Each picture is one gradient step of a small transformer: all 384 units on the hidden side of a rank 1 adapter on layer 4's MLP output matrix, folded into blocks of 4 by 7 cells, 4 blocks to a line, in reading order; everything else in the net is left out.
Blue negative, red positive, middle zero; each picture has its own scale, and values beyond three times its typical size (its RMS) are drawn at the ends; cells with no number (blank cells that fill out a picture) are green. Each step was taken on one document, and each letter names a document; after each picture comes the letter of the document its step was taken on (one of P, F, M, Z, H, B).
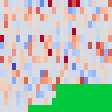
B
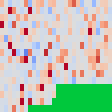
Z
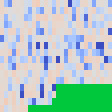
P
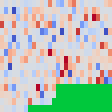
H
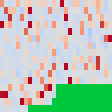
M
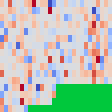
Z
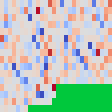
B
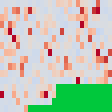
H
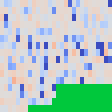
P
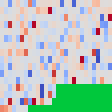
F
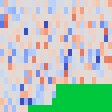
Z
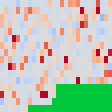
H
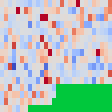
B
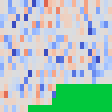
Z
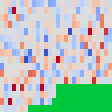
Z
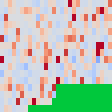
P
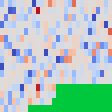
Z
